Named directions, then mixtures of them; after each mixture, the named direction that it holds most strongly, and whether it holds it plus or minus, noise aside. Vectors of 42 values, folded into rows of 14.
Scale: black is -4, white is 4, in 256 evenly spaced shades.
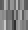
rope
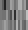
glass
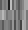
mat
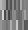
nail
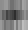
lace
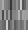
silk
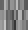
rope, plus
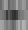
lace, plus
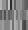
mat, minus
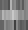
lace, minus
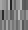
mat, minus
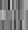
mat, plus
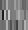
nail, minus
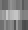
lace, minus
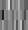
mat, minus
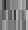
glass, plus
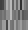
silk, minus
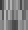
nail, minus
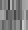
mat, plus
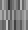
silk, plus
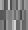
rope, minus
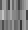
mat, plus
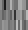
glass, plus
